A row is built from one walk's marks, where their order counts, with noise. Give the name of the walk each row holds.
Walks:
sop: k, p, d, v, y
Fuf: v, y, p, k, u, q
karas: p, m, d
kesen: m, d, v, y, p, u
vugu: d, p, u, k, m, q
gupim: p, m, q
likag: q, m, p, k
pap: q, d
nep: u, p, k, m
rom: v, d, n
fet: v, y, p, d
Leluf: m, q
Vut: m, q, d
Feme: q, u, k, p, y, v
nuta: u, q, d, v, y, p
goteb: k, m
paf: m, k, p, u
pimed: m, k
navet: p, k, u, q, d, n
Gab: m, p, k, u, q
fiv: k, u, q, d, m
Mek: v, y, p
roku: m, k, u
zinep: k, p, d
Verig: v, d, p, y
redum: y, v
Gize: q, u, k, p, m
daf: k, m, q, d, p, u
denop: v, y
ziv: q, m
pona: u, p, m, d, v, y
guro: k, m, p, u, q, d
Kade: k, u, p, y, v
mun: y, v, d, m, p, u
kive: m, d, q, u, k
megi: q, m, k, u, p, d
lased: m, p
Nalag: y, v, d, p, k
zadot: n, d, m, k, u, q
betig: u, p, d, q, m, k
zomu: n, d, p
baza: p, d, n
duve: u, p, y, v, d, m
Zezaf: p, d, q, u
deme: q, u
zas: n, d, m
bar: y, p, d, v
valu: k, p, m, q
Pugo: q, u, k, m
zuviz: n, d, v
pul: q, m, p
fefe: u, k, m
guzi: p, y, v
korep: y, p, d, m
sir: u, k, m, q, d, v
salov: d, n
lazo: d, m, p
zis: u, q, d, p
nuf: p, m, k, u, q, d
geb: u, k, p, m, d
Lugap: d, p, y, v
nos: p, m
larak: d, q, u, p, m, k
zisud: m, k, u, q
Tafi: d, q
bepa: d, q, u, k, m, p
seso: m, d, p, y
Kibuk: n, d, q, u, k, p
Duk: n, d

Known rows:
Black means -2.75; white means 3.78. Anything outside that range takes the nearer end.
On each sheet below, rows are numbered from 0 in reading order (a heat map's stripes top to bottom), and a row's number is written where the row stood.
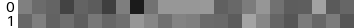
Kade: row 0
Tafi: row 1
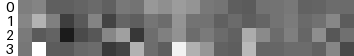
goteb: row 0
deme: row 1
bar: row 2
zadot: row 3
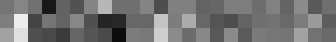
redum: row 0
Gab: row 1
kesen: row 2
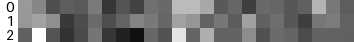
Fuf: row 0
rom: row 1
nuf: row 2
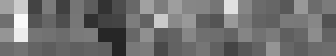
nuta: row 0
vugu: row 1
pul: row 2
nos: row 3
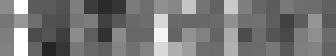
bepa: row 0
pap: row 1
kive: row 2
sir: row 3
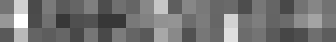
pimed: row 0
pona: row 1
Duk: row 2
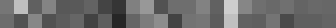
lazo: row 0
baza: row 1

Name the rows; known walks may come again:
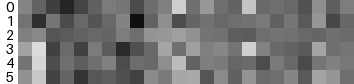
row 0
Nalag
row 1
guzi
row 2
goteb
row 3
nuta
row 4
pimed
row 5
duve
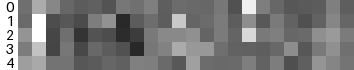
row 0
salov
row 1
Vut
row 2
pona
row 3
nep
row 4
denop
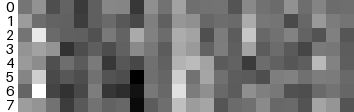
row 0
korep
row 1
Verig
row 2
zas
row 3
rom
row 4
Fuf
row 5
paf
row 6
guro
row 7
Feme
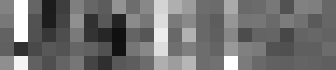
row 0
sir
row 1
daf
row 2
nuf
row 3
zinep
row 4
Kibuk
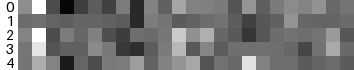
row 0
mun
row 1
nos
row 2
zisud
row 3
likag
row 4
zuviz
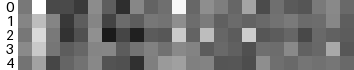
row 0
kive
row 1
deme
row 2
navet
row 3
ziv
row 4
valu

